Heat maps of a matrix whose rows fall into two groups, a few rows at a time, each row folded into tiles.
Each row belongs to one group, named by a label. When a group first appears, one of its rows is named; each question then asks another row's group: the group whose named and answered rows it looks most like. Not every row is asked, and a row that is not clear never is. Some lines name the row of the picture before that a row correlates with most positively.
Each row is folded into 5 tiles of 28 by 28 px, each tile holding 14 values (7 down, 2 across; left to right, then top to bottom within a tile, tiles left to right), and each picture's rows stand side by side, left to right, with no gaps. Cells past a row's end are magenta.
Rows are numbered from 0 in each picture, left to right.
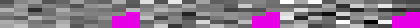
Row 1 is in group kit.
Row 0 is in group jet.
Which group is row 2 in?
kit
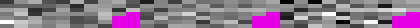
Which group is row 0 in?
jet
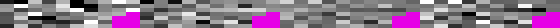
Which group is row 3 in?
kit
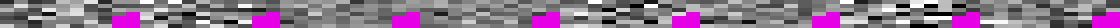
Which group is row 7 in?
jet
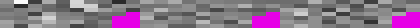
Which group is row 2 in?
jet
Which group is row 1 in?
kit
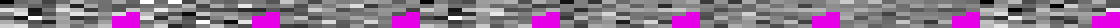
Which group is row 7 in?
jet
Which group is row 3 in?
jet
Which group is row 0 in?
jet
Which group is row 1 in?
kit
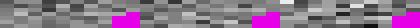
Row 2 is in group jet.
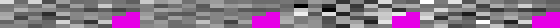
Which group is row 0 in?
kit
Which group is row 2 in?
jet
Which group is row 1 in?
kit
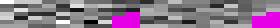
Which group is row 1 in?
jet
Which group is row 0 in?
kit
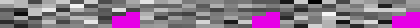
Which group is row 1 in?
kit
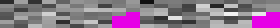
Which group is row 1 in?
jet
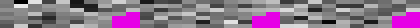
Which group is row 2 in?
jet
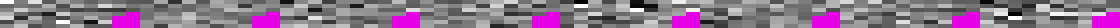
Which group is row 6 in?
kit
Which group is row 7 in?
jet
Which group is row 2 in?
jet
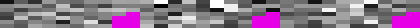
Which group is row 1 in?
kit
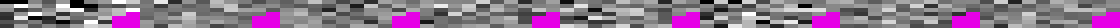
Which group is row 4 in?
jet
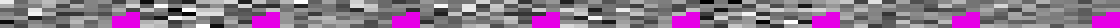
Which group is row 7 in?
jet
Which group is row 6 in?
kit
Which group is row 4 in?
jet
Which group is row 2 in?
kit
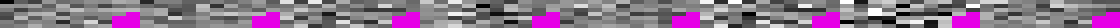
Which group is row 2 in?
kit
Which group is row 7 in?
kit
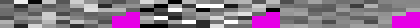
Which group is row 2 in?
jet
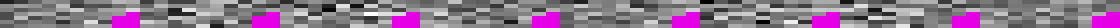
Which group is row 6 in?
jet
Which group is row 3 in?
jet
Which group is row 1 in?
jet
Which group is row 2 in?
jet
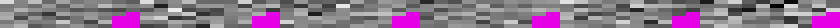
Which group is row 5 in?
jet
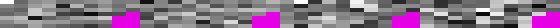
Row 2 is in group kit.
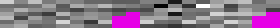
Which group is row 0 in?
kit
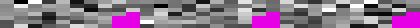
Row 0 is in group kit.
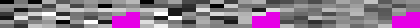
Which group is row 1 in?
jet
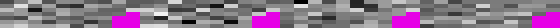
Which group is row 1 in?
jet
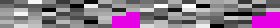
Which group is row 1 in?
jet
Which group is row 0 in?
jet
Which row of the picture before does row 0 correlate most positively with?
1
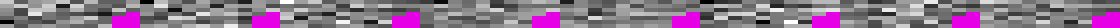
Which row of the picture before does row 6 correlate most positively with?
1
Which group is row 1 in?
jet
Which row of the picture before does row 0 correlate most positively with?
1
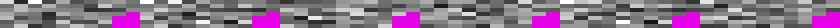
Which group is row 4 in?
kit
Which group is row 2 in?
jet
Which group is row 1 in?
kit
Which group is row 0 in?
kit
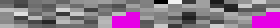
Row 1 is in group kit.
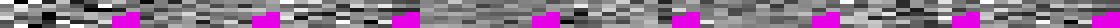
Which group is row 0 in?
kit
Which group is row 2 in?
kit
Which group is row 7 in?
kit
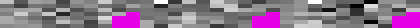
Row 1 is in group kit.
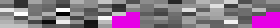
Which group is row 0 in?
jet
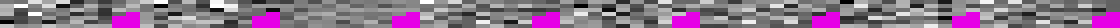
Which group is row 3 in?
kit
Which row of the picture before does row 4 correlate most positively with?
0
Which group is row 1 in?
kit
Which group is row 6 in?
jet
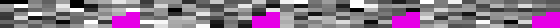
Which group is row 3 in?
kit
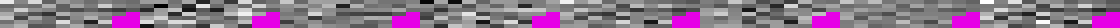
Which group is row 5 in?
jet
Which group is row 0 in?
kit
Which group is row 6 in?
kit
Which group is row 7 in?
kit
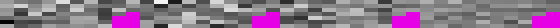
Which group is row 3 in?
kit
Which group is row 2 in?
jet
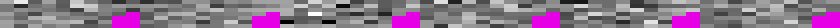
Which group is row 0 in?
kit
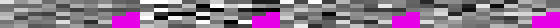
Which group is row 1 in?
kit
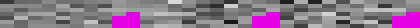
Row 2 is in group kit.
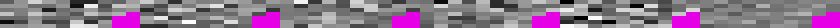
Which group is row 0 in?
jet
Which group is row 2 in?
kit
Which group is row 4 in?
jet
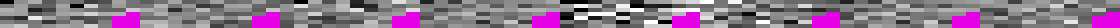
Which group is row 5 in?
kit
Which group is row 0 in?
jet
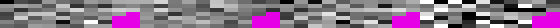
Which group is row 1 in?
kit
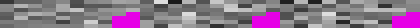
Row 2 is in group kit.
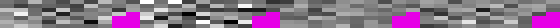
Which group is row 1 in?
kit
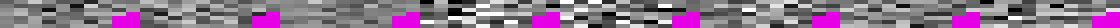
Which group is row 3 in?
jet
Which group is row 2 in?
jet
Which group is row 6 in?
jet
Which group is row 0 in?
jet
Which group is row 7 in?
jet
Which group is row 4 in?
kit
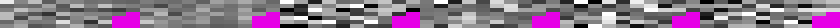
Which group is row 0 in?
kit
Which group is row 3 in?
kit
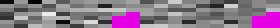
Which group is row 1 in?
jet
